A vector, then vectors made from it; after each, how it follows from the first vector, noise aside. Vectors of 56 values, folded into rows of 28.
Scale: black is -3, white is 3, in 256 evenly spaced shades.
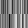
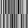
wrapped around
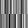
sign-scrambled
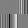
partly zeroed
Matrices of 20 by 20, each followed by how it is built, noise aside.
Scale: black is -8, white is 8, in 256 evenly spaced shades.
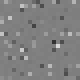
sparse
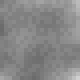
smooth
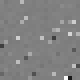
sparse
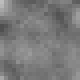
smooth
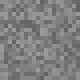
noise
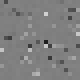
sparse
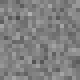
noise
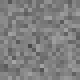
noise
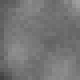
smooth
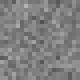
noise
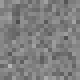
noise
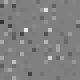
sparse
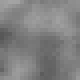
smooth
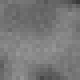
smooth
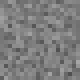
noise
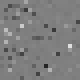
sparse
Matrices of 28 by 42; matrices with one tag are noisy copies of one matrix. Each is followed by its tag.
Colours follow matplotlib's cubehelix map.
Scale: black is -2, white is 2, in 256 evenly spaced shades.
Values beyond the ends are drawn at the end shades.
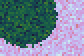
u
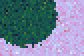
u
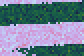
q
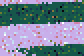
q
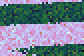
q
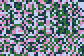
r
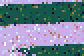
q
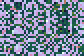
r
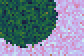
u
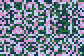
r
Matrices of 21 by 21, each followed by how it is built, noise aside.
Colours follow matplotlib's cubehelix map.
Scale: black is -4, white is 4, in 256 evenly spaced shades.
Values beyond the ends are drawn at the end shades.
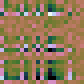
low rank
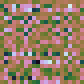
low rank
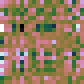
low rank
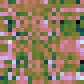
low rank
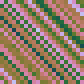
Toeplitz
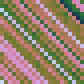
Toeplitz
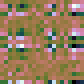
low rank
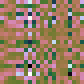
low rank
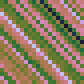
Toeplitz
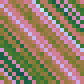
Toeplitz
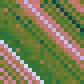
Toeplitz
